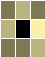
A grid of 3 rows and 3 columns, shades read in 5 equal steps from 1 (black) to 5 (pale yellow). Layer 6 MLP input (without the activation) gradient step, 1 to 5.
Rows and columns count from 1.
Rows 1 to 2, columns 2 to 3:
4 3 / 1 5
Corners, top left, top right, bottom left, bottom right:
3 3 3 4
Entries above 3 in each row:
1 2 1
